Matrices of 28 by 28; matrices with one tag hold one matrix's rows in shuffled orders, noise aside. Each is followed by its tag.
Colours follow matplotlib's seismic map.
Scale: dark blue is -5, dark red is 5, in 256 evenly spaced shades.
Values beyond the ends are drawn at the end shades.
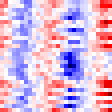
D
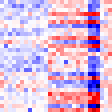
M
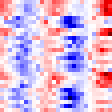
D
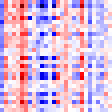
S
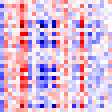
S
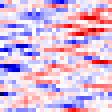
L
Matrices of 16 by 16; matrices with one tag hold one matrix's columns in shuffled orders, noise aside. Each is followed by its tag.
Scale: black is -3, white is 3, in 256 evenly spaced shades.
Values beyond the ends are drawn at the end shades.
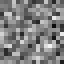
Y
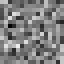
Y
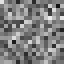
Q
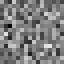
Y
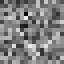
Y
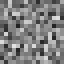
Y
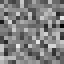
Y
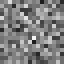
Q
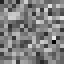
Q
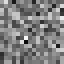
Q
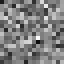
Q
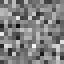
Y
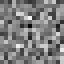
Y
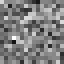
Q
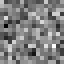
Y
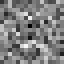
Y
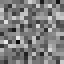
Q
